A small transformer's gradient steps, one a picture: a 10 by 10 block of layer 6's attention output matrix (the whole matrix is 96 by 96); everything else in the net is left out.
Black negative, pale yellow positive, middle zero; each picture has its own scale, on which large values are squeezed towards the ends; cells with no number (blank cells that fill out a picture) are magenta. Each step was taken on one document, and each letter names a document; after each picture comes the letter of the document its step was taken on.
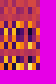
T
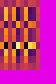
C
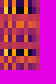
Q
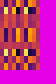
C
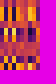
T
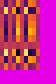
C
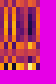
T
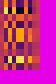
Q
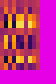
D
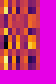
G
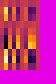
G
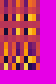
C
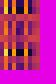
Q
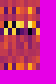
T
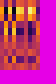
T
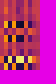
Q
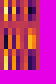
G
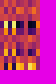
T
